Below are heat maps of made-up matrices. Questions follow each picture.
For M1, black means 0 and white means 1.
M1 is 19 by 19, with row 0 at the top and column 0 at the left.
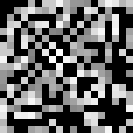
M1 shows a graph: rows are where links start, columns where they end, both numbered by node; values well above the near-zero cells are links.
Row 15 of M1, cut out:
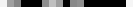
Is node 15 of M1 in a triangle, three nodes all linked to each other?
yes
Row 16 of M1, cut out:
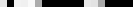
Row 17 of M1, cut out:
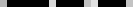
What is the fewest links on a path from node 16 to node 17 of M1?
2
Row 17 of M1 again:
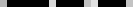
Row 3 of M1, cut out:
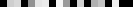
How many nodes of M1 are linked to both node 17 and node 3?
1
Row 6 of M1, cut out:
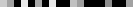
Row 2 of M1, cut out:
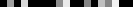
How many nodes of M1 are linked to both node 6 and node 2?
3
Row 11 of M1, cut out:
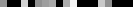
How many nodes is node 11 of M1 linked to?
9
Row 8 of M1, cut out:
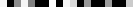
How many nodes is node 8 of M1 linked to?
10
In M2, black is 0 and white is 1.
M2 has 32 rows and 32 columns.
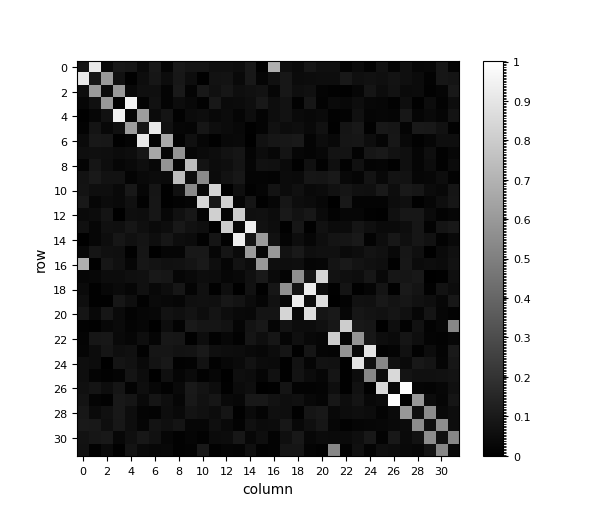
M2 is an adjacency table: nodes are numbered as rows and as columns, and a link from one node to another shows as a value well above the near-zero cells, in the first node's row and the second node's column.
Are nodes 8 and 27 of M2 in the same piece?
no
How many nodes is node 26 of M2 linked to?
2
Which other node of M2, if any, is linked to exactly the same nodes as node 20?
node 18
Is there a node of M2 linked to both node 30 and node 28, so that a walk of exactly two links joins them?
yes
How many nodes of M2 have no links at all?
0
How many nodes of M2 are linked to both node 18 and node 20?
2
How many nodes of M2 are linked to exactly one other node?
0
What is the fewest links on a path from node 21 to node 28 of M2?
4
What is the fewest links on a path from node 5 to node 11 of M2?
6
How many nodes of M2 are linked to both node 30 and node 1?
0
